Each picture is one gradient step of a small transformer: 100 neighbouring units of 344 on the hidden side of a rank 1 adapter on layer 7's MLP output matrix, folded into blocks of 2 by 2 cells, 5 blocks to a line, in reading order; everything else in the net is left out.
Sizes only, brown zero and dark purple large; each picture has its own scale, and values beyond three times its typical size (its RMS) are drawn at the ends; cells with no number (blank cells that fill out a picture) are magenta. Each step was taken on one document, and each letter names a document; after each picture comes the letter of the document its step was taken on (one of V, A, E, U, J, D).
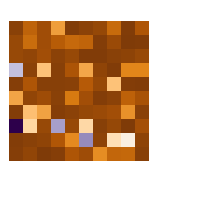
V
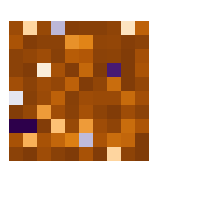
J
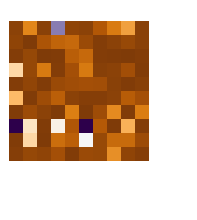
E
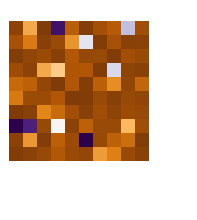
J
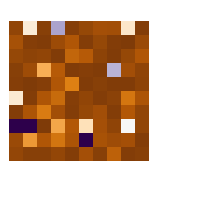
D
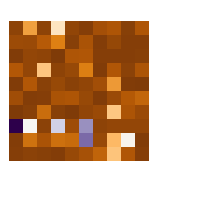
V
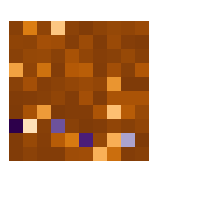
V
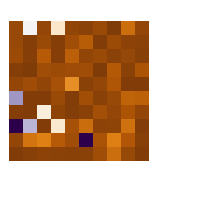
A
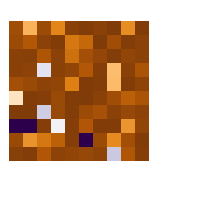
A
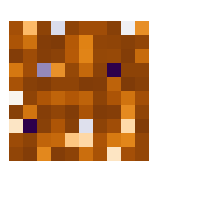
J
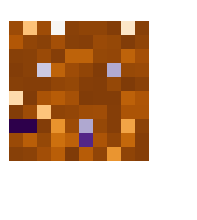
D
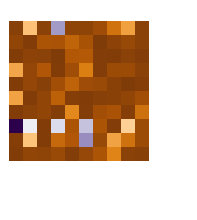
E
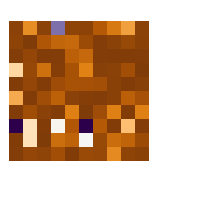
E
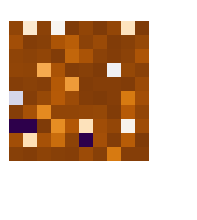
D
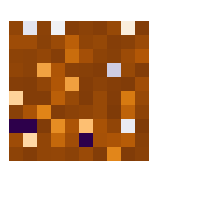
D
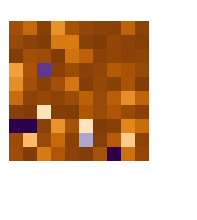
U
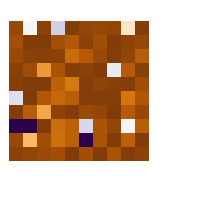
D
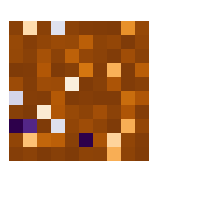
A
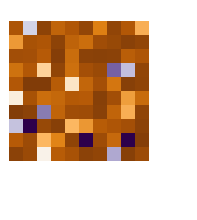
U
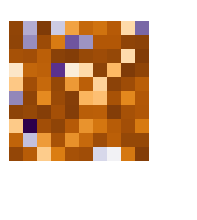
J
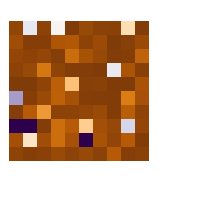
D
